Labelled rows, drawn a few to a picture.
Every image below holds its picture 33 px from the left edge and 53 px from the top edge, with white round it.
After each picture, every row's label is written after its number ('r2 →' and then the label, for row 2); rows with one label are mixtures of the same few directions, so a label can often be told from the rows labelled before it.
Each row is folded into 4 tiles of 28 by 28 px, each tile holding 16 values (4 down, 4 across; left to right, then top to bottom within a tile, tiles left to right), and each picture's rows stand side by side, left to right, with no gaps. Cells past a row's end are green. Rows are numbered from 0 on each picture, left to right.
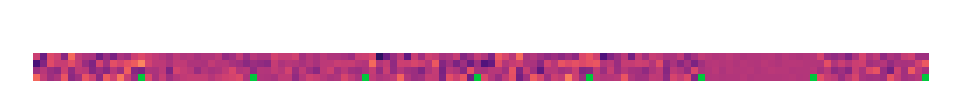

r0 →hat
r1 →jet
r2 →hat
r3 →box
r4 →hat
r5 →box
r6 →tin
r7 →hat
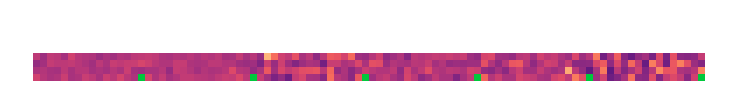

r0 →hat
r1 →jet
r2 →box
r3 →hat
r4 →jet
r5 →tin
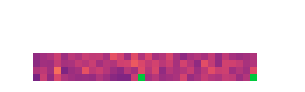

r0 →jet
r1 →tin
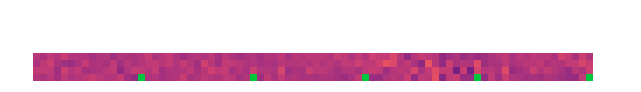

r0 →jet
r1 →tin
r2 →jet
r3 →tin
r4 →jet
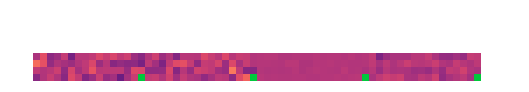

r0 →hat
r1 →jet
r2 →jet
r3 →box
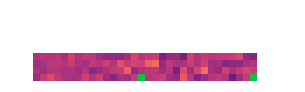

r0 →box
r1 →hat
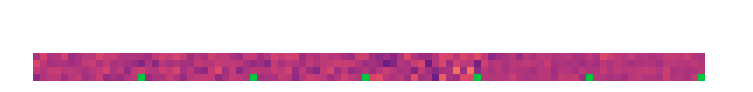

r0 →hat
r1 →hat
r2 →hat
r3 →tin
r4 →box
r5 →box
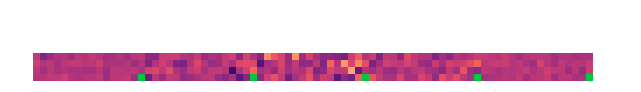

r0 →box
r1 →jet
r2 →box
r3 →hat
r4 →tin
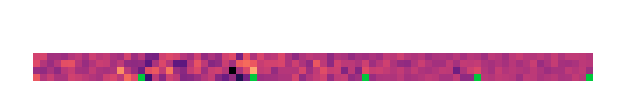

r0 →jet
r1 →jet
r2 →tin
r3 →jet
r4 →tin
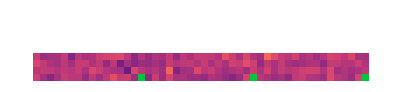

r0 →box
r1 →jet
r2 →box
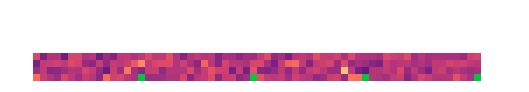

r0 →hat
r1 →tin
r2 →jet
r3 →hat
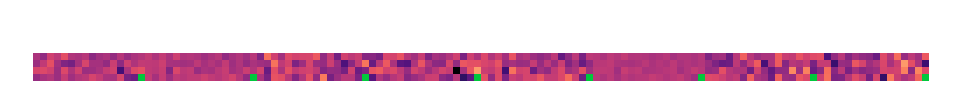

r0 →jet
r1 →jet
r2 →tin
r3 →jet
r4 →jet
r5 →jet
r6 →tin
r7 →tin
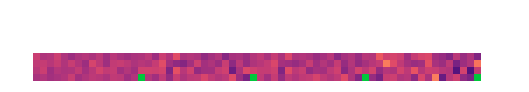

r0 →tin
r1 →jet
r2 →jet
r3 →tin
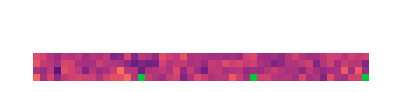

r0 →jet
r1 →hat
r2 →tin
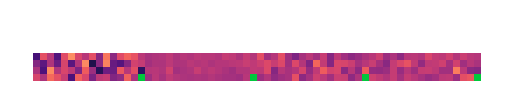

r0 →tin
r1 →jet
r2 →tin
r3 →jet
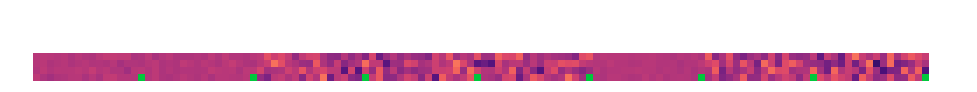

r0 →box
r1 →tin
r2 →tin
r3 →tin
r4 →hat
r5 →tin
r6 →tin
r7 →tin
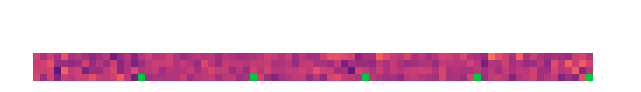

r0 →jet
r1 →tin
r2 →box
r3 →box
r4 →box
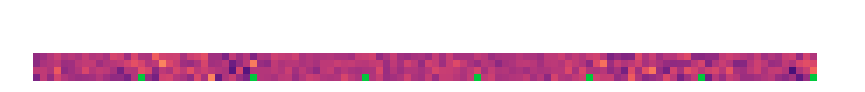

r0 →jet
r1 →tin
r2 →hat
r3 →tin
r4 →tin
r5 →hat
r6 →jet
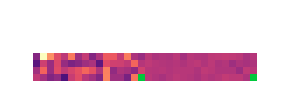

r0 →box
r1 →box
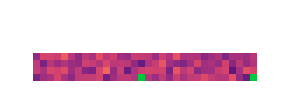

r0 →hat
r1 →jet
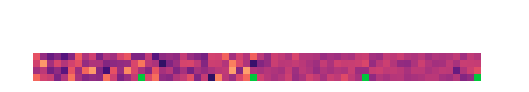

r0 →hat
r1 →tin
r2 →hat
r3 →jet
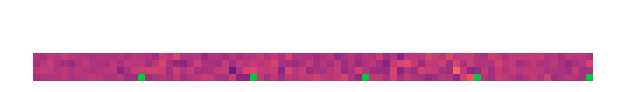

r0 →jet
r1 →jet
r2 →jet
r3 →jet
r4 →tin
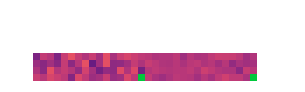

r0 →tin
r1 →box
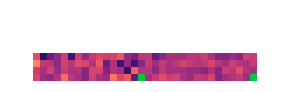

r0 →box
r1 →box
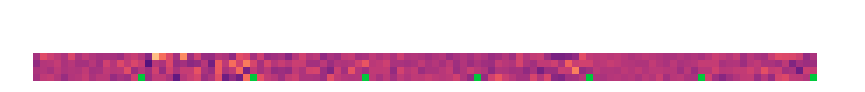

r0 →box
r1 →box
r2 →hat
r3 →jet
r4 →box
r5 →tin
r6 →box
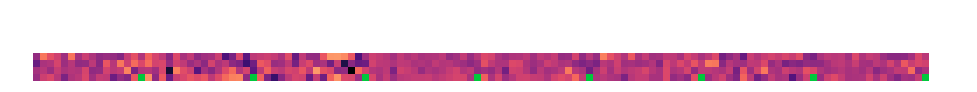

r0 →box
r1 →jet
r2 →box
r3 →jet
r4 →jet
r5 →box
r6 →hat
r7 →box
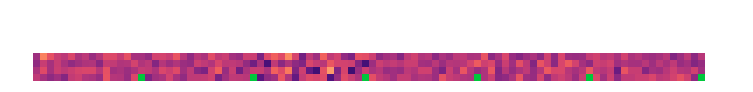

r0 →box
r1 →hat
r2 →hat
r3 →hat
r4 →tin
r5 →jet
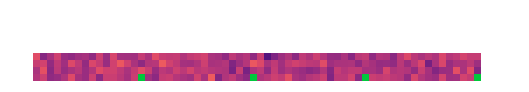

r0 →tin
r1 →tin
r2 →box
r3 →tin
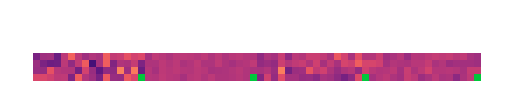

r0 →tin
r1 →tin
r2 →jet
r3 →hat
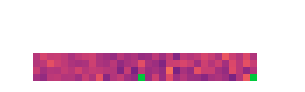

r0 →tin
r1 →jet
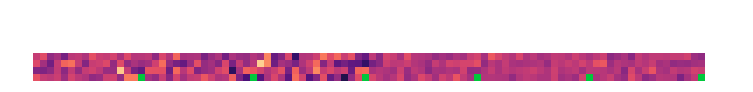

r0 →jet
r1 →jet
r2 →hat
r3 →hat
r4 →box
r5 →hat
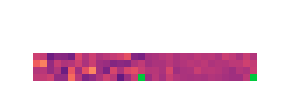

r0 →hat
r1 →jet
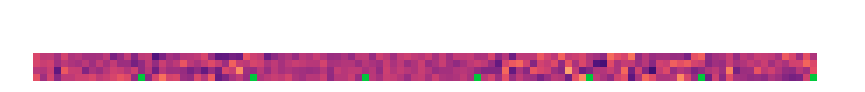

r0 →jet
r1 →box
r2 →box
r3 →tin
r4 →jet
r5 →hat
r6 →jet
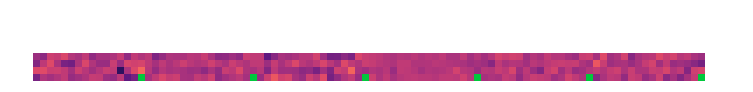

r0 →jet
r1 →box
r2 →box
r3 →jet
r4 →hat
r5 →hat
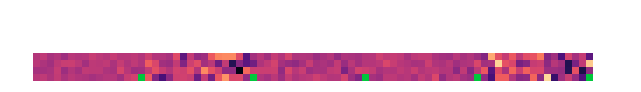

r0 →jet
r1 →box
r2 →jet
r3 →tin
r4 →tin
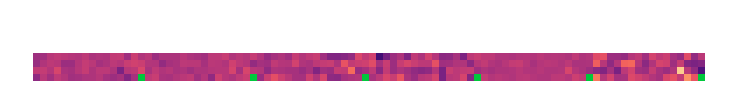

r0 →jet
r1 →tin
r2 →box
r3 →box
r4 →jet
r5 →jet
